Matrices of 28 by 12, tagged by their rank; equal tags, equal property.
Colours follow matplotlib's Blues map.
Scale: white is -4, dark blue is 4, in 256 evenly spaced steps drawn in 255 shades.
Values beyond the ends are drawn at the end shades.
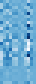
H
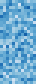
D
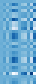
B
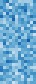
D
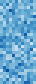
D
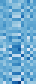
H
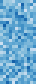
D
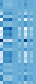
B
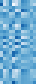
H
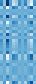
B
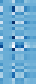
B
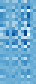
H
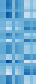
B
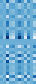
B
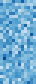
D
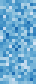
D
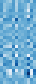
H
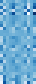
H
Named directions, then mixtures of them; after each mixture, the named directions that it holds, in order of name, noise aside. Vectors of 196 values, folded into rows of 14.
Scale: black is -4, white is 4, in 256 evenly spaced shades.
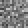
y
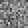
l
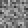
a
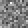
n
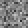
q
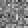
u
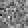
n, q, y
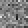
u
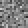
u, y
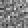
y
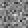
q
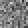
l, n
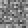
a, n, q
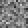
a, n, u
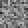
a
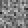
a
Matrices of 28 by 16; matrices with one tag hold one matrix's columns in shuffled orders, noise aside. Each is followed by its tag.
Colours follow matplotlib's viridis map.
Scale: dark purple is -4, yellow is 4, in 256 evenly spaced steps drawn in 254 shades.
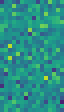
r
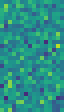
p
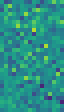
r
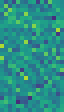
r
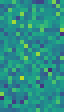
r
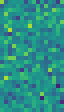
r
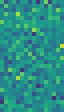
r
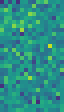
r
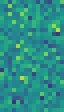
r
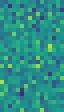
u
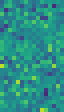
u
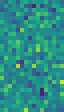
u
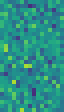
u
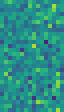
p
